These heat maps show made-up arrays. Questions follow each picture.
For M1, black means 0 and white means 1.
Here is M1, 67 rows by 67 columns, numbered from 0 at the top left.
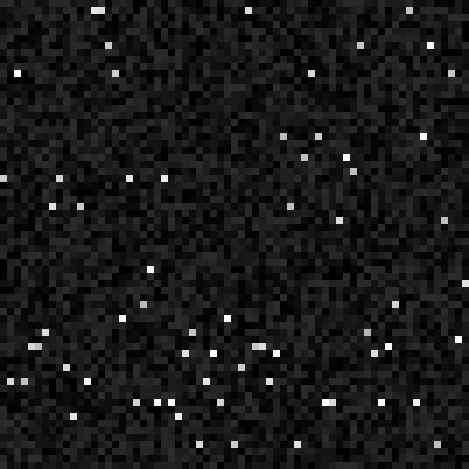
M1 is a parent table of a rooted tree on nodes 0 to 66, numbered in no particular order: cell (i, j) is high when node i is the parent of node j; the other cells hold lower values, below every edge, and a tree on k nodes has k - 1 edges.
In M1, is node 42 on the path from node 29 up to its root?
no
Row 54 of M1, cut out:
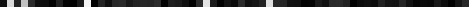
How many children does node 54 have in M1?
5
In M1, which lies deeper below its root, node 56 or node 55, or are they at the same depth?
the same depth
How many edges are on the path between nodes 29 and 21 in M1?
3
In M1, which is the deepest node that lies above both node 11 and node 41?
29
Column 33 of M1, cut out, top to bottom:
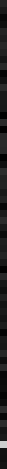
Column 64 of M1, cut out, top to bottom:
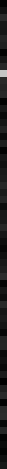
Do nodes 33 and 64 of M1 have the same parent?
no
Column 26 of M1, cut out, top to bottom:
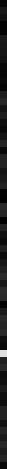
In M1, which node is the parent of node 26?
50
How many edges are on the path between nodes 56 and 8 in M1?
6
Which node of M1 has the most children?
57
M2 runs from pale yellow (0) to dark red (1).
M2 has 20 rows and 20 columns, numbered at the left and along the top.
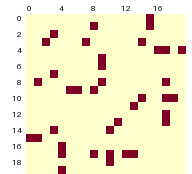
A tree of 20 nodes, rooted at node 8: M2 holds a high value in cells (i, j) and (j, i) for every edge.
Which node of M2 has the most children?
17
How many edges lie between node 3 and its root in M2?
4
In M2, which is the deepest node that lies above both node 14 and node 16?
17
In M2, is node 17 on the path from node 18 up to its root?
yes
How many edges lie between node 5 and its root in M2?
2
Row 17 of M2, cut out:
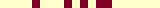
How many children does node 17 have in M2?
4
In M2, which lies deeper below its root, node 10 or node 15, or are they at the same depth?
the same depth
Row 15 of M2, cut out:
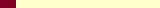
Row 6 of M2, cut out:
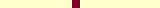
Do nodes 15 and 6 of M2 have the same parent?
no
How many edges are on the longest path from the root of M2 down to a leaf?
5
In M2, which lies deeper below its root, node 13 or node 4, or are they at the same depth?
the same depth
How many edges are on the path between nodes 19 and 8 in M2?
3
